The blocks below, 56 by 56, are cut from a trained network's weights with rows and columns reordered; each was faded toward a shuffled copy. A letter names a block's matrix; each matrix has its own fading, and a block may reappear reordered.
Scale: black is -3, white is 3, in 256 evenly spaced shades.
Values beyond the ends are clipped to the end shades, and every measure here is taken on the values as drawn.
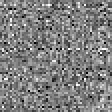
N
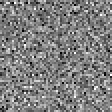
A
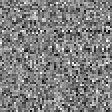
A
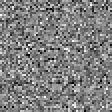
A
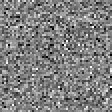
A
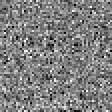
A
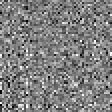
N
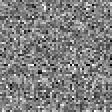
A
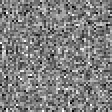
A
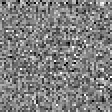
A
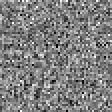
A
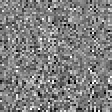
N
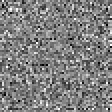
A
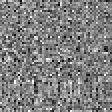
N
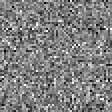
A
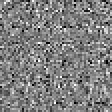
N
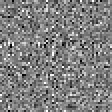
N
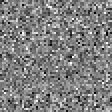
A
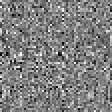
N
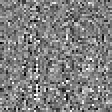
N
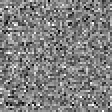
A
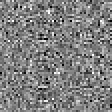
N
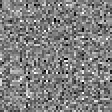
N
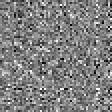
N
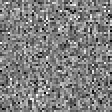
A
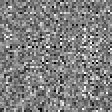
N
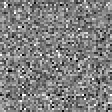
A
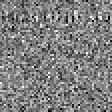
A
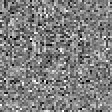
A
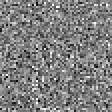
A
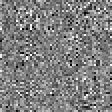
N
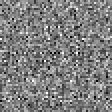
A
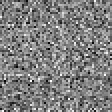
A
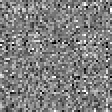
N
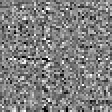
N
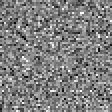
A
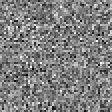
A
